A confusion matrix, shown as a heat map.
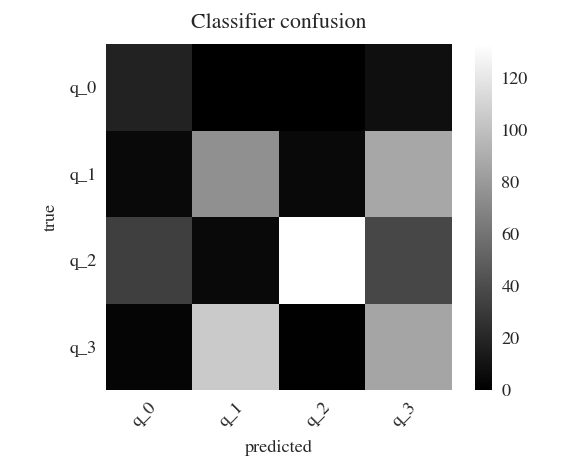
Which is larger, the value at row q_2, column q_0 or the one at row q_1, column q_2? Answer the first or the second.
the first
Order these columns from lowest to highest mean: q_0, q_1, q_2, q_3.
q_0, q_2, q_1, q_3
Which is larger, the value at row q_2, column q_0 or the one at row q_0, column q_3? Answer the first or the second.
the first
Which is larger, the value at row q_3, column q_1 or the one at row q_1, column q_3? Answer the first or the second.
the first
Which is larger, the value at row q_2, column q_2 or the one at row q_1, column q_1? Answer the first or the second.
the first
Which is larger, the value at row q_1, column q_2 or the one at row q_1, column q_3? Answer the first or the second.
the second
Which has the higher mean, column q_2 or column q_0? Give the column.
q_2
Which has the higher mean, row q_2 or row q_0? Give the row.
q_2
